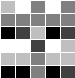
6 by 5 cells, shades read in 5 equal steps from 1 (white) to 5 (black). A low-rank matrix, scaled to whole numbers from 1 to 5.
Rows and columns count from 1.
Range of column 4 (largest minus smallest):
4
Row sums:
10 15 20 9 11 22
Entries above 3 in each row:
0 0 4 1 0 4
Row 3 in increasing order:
2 4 4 5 5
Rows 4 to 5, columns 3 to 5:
4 1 2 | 3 2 2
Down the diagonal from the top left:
2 3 2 1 2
